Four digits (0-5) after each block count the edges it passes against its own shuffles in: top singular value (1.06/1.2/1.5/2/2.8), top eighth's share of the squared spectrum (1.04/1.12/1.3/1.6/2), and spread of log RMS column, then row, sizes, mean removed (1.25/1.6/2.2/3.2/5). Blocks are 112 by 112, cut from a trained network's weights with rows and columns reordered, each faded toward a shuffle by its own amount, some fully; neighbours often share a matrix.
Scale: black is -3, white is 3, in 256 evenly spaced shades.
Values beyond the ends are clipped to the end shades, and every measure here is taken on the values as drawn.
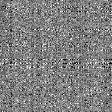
3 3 1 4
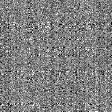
3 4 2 3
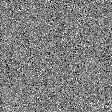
0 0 0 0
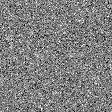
0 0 0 0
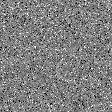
1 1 0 0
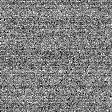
3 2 1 0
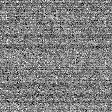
4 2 1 0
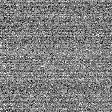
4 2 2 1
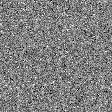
0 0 0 0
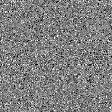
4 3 0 2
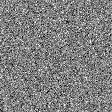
1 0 0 0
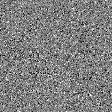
3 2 0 2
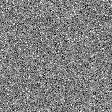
0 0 0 0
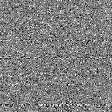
3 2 0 2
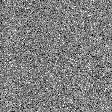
1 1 0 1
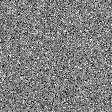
0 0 0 0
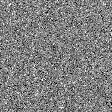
1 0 0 0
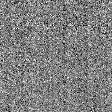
2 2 0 2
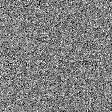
1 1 0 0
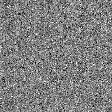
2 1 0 1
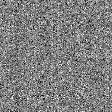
2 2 0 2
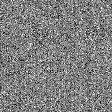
2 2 0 1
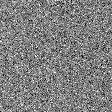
0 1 0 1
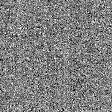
2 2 0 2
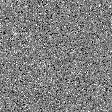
1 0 0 0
